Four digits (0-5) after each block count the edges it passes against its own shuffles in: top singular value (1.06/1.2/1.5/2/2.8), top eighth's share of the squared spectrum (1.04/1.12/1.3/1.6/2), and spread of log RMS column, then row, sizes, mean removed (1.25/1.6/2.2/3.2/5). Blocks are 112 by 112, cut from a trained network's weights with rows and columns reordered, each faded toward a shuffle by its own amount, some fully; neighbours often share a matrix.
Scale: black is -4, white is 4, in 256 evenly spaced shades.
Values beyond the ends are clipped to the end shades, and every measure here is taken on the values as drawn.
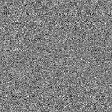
4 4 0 3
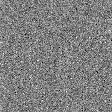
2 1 0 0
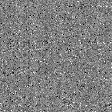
2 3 1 2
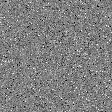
0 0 0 0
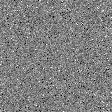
0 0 0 0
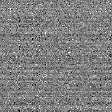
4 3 3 1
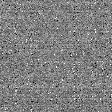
2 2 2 0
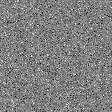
1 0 0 0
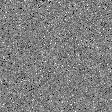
0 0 0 0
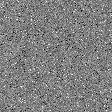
0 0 0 0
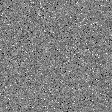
0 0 0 0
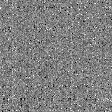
2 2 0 2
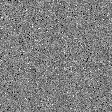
1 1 0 0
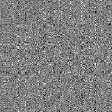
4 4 3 2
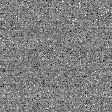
2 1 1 0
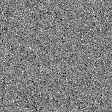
2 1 0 0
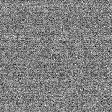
3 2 0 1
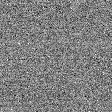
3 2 0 0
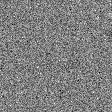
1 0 0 0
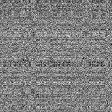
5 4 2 3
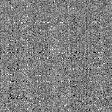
3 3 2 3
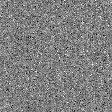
2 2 1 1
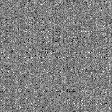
3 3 1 2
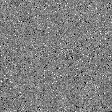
2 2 0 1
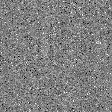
2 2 0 1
